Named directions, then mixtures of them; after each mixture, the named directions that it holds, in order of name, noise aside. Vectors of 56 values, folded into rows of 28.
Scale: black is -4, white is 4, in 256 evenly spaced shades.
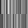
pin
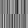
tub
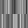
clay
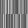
clay, pin, tub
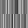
clay, tub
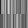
pin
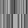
clay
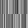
clay, pin, tub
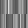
clay, pin, tub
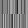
tub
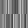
clay, tub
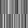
clay, pin, tub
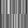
clay, pin, tub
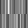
clay, pin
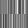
tub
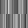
clay, pin, tub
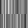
clay, pin, tub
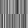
pin, tub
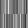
clay, pin, tub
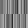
clay, tub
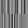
pin, tub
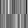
clay, pin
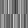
clay, tub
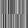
pin, tub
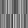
clay, tub
